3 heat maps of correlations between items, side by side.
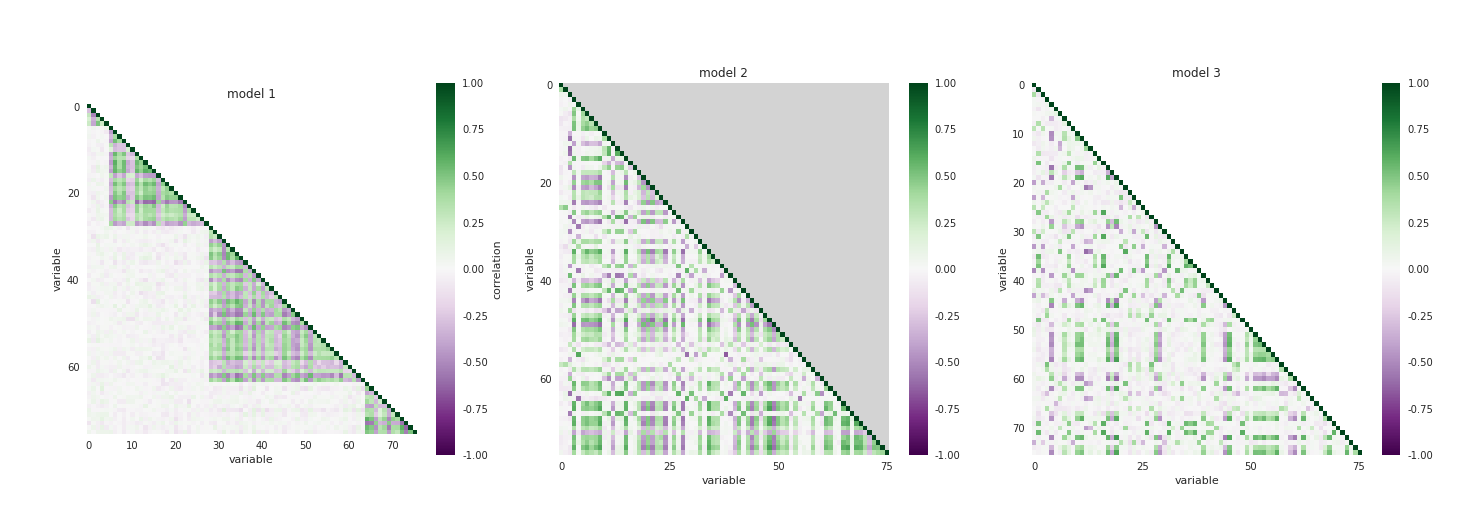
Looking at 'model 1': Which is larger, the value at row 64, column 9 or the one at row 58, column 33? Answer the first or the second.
the second
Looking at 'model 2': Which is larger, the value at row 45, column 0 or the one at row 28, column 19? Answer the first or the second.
the second
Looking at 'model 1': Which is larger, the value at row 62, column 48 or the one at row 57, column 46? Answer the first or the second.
the first
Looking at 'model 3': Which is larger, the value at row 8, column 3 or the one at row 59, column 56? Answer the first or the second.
the first
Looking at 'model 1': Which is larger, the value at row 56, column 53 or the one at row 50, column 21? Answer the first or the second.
the first
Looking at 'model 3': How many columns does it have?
76
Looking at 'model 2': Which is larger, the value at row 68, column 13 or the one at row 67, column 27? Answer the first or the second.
the second
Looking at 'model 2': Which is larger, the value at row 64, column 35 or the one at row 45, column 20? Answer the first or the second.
the second
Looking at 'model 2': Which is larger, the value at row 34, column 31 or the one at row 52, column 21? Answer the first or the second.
the first
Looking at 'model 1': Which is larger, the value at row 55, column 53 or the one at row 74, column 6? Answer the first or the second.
the first
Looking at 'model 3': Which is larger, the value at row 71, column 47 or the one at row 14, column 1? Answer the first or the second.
the second
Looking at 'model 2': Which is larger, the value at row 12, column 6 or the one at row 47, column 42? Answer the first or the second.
the second
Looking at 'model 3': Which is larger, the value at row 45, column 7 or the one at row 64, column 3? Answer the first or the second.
the first
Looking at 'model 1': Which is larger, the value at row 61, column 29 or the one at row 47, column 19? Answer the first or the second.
the first
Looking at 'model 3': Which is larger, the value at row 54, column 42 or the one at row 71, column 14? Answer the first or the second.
the second
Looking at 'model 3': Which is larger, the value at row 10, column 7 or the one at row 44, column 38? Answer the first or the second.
the first
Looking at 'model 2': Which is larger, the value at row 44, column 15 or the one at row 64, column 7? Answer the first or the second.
the second
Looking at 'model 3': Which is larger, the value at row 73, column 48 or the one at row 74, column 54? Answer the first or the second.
the second
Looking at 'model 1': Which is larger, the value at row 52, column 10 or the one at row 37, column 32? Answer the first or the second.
the second
